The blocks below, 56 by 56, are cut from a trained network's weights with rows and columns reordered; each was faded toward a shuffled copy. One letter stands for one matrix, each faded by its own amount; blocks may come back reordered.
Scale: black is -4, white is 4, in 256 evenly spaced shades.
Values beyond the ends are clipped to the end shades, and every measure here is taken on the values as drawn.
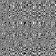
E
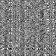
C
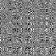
E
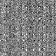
C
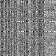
C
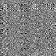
C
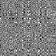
E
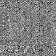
C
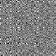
E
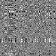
E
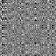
E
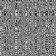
E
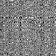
C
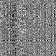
C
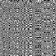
E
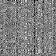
C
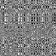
E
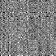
C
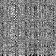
C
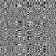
E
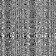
C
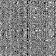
C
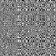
E
